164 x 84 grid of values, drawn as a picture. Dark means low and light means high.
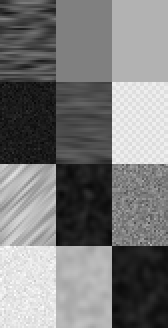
It is made of 4 by 3 panels. Panel 1,1: low, streaked across. Panel 1,2: middling, flat. Panel 1,3: high, flat. Panel 2,1: very low, fine-grained, faint in contrast. Panel 2,2: low, streaked across, faint in contrast. Panel 2,3: very high, checkered, faint in contrast. Panel 3,1: high, slanting up to the right. Panel 3,2: very low, blotchy, faint in contrast. Panel 3,3: middling, fine-grained. Panel 4,1: very high, fine-grained, faint in contrast. Panel 4,2: high, blotchy, faint in contrast. Panel 4,3: very low, blotchy, faint in contrast.
